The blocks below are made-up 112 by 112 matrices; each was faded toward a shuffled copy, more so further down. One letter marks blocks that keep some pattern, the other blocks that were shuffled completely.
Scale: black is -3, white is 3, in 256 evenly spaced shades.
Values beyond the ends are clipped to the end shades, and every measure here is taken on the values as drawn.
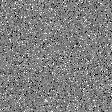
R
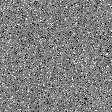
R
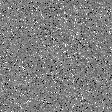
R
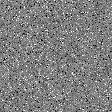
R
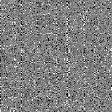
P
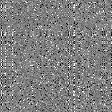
P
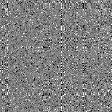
P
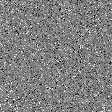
R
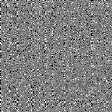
P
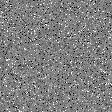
R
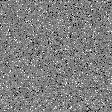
R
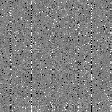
P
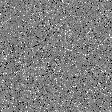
R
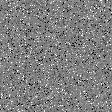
R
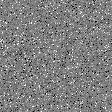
R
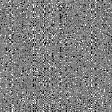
P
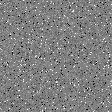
R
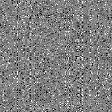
P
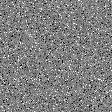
R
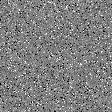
R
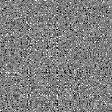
P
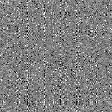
P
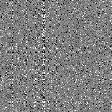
P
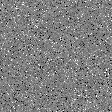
R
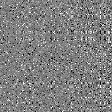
P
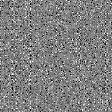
P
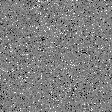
R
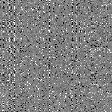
P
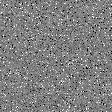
R
